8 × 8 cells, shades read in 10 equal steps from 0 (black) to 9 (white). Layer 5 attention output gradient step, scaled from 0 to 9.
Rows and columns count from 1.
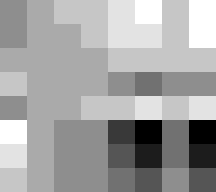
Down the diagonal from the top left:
5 6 6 6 7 0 4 3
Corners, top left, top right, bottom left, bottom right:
5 9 7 3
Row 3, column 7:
7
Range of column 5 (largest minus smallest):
6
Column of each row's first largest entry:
6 8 5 1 6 1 1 1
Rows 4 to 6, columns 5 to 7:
5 4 5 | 7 8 7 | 2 0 4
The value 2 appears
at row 6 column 5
